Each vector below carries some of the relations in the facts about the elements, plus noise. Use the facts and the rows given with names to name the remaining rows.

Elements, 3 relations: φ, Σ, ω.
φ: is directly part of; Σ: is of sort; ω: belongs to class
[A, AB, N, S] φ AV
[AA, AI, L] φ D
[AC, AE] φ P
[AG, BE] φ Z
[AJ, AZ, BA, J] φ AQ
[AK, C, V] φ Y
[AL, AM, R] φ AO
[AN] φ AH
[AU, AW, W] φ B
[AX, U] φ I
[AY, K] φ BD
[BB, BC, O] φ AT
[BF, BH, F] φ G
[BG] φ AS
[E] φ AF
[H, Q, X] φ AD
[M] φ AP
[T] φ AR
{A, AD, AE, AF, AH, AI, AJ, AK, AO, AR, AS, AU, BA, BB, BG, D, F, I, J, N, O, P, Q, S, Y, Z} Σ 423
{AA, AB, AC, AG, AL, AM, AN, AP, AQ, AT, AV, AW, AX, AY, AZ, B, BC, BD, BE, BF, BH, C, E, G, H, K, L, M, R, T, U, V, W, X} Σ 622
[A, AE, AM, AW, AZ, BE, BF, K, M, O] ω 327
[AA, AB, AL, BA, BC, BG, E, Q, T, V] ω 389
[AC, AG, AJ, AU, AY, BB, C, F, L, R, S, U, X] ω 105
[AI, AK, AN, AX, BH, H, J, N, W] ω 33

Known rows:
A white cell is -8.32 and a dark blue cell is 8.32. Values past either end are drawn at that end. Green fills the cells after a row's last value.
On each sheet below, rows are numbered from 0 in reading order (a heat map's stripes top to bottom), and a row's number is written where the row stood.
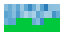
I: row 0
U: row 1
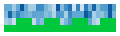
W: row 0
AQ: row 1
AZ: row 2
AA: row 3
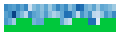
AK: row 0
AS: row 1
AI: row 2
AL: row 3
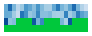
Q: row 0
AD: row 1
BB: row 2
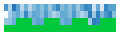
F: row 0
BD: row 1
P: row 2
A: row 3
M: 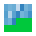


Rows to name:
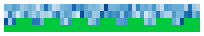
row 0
X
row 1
R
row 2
L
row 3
AW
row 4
Y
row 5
G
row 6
O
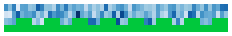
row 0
BF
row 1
BA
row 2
BC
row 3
AM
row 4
H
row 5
AO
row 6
AB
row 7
D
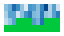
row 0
AJ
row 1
C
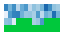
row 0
BH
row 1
AU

